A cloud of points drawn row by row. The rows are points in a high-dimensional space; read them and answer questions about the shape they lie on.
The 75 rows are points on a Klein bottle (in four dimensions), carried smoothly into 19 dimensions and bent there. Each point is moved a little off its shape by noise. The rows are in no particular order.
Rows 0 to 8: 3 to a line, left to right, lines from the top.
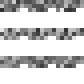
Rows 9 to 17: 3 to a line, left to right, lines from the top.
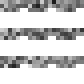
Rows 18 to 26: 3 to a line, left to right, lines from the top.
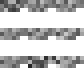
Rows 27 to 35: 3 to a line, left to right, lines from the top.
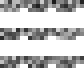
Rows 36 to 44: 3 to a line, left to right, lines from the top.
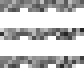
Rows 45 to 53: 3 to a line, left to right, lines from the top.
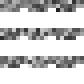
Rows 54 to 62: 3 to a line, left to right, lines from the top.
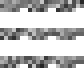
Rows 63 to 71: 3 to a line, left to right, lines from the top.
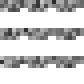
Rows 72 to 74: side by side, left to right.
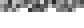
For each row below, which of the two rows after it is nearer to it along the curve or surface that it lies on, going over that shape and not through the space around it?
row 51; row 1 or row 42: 1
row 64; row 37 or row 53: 37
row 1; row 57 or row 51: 51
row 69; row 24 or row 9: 9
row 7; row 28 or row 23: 28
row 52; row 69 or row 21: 69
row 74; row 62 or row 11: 62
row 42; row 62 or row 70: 62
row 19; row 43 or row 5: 43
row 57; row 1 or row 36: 36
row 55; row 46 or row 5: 46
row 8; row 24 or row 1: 24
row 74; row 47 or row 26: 47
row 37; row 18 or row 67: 18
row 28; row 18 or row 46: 46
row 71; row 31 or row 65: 31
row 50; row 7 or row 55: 55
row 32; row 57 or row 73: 57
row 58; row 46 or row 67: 67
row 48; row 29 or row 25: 25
